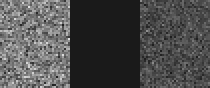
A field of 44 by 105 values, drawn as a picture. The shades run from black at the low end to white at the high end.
It is made of 1 by 3 panels. Panel 1,1: middling, fine-grained, strong in contrast. Panel 1,2: very low, flat. Panel 1,3: low, fine-grained.
